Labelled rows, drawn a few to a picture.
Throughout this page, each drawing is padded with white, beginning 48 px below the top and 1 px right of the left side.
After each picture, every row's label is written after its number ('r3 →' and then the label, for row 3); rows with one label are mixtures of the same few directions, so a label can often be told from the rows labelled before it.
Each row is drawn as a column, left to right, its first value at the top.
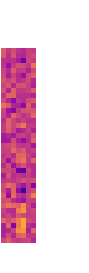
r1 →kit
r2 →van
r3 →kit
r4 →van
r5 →van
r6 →kit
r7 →van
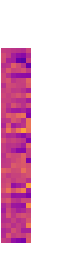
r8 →van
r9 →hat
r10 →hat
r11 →hat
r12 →hat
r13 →van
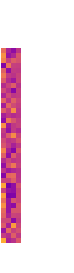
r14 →hat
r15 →hat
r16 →kit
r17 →hat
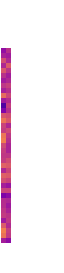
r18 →kit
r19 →hat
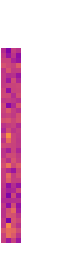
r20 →hat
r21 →kit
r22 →van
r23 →hat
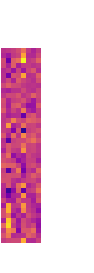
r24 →kit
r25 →van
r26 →hat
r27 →van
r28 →hat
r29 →kit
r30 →kit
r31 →van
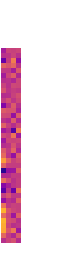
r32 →van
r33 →van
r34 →hat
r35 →hat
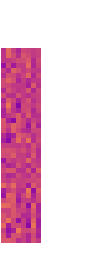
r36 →van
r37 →kit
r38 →hat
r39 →kit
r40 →hat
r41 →van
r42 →van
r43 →van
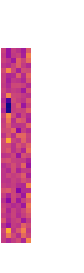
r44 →kit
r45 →kit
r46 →hat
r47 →hat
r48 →kit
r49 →hat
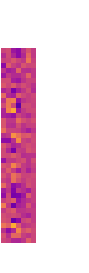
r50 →van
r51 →kit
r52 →kit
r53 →kit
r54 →hat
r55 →hat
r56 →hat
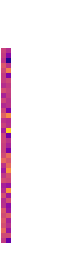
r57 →van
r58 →hat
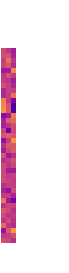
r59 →kit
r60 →hat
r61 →kit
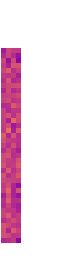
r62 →kit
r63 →hat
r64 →hat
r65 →hat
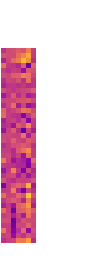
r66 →van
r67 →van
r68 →van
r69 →hat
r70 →hat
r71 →hat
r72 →van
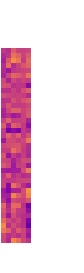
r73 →van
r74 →hat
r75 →hat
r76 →hat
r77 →van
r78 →van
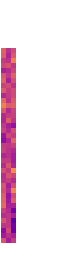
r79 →kit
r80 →hat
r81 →van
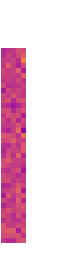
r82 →kit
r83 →van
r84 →kit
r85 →hat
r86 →hat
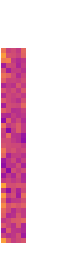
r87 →hat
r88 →hat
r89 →kit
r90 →van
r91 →kit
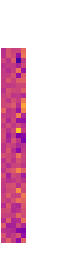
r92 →kit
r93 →kit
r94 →van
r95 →hat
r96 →kit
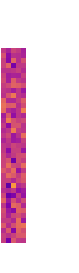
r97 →kit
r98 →hat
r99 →van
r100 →van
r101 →kit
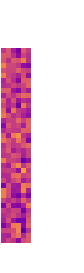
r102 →van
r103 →kit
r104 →kit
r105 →kit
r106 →van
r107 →van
